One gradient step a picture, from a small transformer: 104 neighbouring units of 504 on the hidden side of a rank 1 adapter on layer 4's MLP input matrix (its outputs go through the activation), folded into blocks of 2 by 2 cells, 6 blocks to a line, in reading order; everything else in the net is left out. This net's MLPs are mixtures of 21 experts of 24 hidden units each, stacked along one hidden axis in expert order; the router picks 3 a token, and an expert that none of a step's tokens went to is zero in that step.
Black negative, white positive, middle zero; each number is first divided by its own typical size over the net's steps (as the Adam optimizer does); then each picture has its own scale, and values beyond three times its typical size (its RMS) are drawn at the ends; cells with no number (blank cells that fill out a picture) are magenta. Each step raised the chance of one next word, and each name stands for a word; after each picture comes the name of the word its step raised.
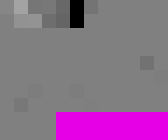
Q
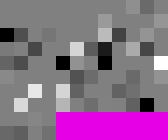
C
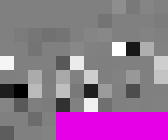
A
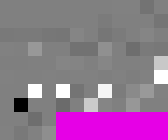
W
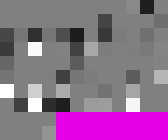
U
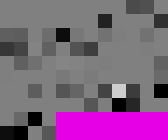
W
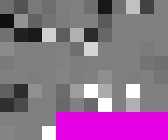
U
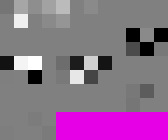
C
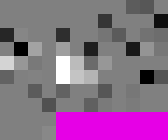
W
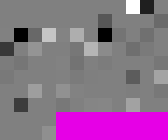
U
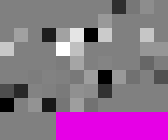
A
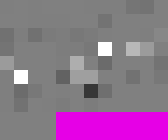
Q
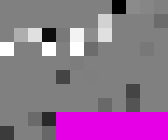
A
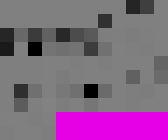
Q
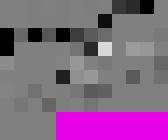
Q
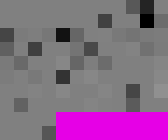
Q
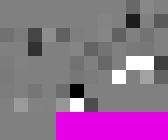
C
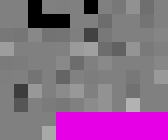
U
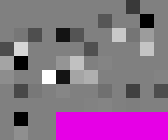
Q
